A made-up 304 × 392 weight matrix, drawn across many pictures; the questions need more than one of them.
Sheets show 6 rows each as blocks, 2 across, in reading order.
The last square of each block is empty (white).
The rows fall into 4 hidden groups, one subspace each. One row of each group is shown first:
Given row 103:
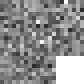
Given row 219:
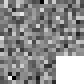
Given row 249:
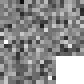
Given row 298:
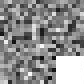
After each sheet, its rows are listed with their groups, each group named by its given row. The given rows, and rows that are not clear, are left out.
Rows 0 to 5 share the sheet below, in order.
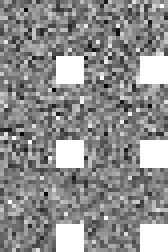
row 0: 298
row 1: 298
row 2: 249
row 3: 249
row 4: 103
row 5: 249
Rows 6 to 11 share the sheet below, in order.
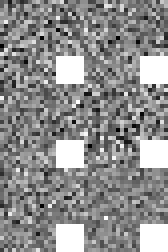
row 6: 249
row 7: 219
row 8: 103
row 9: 298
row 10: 103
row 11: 249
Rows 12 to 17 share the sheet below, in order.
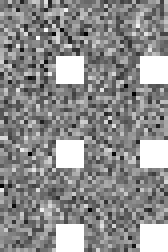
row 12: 249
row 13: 103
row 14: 219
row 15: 219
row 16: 103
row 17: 249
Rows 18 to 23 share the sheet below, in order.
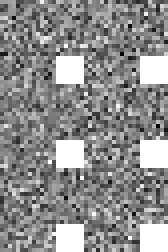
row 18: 219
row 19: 103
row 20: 249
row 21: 298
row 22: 103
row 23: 249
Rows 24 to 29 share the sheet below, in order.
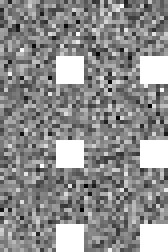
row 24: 249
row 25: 103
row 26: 249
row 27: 298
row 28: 298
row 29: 103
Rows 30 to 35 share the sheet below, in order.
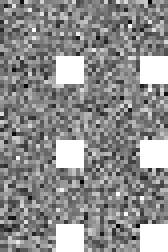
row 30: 219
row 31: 103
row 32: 249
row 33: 103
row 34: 298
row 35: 298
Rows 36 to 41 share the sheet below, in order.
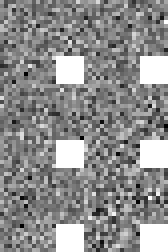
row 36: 298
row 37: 103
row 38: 103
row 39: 298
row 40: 219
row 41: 103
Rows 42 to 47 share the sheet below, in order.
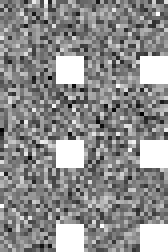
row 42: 249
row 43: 298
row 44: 298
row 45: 103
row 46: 249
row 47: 219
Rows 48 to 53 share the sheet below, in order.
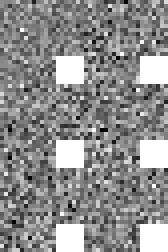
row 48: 219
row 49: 298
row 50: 249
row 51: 249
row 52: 219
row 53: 219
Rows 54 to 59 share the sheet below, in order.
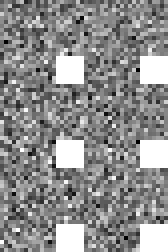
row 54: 249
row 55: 103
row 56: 219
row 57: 219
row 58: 298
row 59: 219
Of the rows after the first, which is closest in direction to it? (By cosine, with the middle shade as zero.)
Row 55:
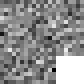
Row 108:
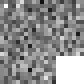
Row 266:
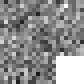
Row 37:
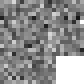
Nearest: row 108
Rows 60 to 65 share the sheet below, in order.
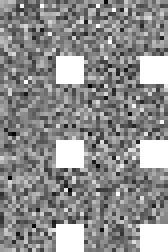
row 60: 103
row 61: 219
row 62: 298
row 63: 219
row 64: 298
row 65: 298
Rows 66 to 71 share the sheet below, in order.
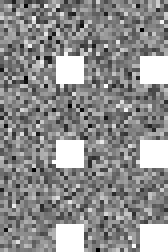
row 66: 103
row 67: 249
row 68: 249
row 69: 249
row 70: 103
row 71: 249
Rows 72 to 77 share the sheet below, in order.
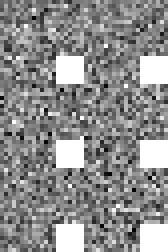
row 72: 219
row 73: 249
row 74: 103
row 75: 219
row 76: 219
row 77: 219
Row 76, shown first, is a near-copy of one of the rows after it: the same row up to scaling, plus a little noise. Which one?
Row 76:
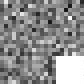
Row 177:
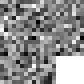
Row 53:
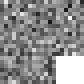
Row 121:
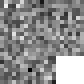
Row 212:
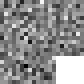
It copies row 53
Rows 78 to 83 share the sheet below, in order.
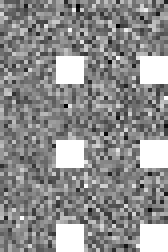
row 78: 103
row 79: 298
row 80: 298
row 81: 298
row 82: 249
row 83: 249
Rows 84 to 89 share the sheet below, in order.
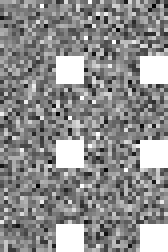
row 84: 103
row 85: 219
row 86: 249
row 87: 298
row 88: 249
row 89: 219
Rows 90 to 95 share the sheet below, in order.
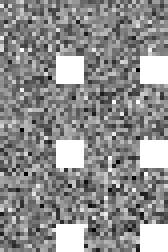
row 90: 249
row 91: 103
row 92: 103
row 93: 103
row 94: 298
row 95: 249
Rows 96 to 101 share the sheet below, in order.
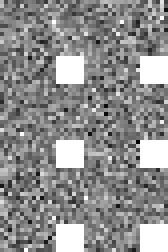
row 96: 103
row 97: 103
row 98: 249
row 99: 219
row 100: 103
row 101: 219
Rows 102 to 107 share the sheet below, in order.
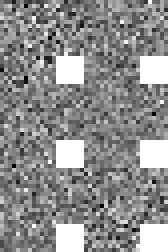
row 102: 103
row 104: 249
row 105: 103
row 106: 298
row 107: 298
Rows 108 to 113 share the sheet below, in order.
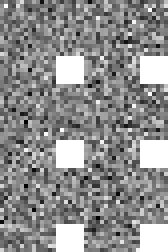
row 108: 219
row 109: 219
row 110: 219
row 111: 219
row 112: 249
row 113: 298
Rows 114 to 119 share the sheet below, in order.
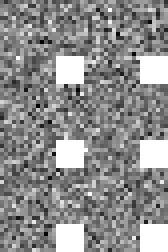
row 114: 219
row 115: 298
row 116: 103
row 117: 298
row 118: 103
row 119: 103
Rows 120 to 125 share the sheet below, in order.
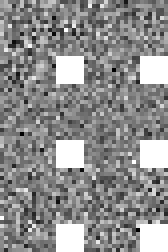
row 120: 103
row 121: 219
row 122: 249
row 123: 249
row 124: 298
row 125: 298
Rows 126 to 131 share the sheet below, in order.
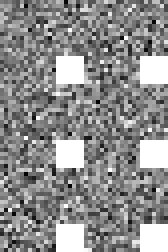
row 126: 103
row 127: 249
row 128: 298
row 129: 219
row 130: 298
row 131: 249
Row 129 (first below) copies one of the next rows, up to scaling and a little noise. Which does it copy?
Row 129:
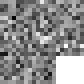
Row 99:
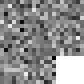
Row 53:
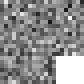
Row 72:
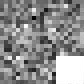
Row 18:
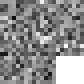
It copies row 18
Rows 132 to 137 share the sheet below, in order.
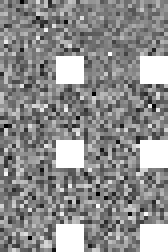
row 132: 249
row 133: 298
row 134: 249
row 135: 298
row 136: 219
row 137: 219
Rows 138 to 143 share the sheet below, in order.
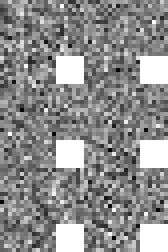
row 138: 249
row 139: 298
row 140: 103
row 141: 219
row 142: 103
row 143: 219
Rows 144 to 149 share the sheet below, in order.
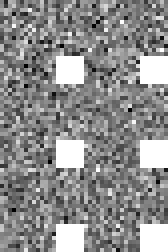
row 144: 219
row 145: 219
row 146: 249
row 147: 103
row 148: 103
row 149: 298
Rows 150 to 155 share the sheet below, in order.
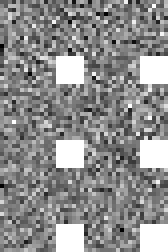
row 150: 298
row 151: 219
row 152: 219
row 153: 103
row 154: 103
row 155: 298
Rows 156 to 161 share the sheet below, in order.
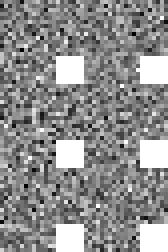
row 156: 249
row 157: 103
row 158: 298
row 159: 298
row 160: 249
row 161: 103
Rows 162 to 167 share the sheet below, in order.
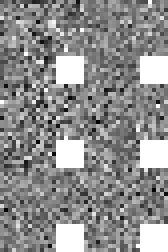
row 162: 103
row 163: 103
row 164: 103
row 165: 219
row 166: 249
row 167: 249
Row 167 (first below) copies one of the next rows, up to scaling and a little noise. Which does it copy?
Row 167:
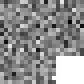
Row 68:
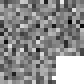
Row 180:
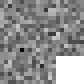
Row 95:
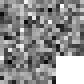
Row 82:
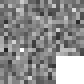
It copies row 68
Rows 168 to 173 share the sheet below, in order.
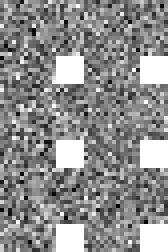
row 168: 298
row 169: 103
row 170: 103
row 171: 219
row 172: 103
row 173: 219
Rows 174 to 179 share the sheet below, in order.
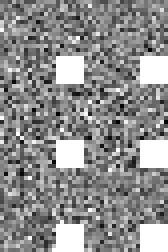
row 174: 219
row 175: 298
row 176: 298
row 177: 219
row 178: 219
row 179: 249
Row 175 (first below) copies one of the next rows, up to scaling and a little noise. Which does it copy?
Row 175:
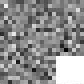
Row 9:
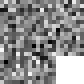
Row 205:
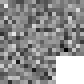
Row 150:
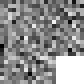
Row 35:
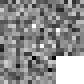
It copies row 205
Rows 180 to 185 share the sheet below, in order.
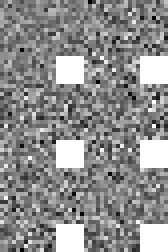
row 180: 249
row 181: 219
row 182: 298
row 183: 298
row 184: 298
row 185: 298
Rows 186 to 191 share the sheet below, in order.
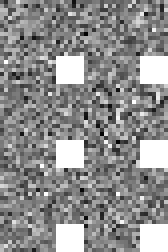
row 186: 298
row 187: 103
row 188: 249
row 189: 298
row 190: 103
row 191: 298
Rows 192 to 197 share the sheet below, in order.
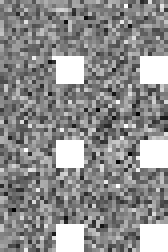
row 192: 298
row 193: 103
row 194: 219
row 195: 219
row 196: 103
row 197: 219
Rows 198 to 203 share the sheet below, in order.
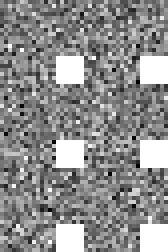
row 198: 249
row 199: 219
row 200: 219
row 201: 298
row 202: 219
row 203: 103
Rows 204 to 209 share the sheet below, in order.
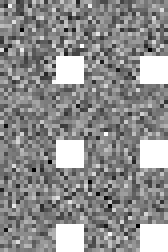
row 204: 219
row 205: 298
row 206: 249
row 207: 249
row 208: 103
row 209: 219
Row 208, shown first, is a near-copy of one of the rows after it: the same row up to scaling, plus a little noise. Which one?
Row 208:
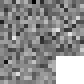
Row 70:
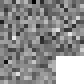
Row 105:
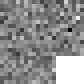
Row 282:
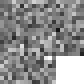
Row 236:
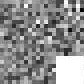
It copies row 70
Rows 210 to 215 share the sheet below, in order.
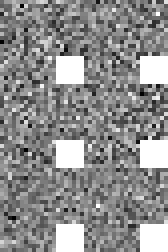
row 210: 103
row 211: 298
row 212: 219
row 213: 298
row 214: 298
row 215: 103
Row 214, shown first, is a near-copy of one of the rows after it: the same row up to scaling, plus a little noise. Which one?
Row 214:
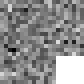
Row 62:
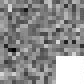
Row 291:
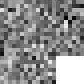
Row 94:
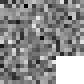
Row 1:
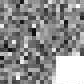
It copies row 62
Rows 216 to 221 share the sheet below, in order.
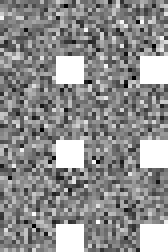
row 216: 249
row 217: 249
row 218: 249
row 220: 298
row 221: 103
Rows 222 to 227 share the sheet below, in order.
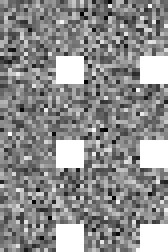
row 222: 298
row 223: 249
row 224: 103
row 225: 249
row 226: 103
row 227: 298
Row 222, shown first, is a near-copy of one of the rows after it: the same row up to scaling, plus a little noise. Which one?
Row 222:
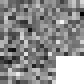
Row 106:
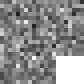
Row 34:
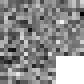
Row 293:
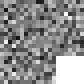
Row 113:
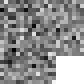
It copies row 34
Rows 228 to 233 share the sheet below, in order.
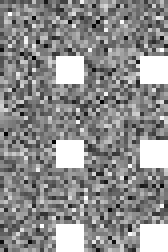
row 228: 298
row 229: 219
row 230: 219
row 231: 219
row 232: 298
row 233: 219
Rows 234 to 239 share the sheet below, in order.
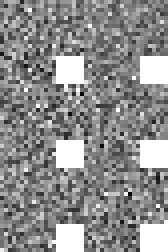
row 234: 219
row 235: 249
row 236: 103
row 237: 298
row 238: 249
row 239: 103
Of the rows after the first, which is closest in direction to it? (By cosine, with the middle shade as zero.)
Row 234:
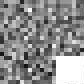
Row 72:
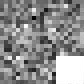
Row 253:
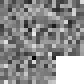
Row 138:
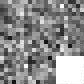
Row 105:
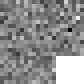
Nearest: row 253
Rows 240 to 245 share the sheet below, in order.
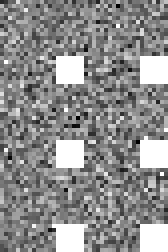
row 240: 298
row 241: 298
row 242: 249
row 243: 219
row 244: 298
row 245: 298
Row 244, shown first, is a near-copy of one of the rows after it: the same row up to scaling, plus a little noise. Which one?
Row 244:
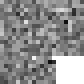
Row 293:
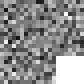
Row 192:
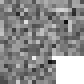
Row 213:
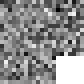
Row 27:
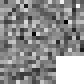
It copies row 192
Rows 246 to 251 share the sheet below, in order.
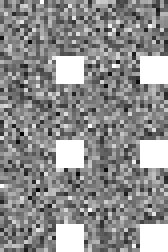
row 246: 219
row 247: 298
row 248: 249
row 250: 103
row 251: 249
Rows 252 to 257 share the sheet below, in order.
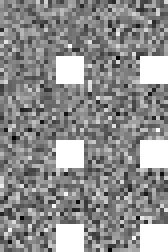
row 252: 249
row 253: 298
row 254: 103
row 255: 219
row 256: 249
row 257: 103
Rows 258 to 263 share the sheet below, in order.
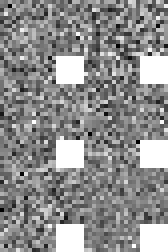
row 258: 219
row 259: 298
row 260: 219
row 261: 219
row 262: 103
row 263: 249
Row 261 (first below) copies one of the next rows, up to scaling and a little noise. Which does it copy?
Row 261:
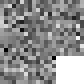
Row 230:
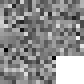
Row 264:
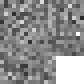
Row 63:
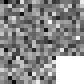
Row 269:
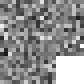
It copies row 230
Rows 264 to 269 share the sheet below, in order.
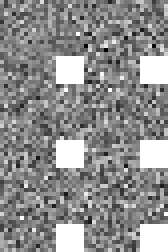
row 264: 219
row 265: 249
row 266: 103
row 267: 298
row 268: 249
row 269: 219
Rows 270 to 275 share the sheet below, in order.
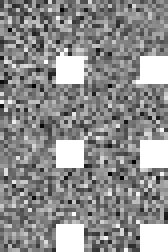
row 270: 249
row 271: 298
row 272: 103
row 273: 249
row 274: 219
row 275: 298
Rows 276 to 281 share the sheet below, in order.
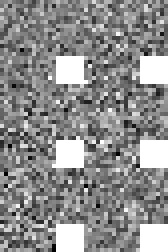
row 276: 249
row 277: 249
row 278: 298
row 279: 219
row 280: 298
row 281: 103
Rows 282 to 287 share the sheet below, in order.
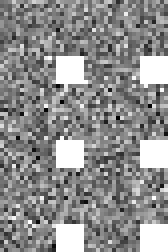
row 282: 103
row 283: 249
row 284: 103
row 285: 298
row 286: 298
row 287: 103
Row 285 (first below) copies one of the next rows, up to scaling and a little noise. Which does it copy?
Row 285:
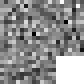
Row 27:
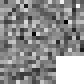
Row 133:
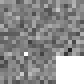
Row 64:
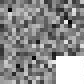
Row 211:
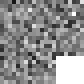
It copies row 27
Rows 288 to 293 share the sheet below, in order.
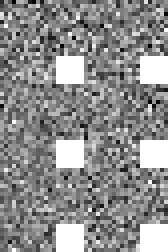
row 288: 103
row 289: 249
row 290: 103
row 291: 298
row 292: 219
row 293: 298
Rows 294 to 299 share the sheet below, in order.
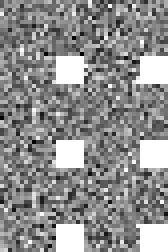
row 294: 103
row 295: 298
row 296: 298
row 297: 249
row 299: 219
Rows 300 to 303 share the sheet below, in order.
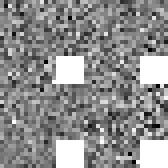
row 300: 219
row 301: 298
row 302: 103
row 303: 249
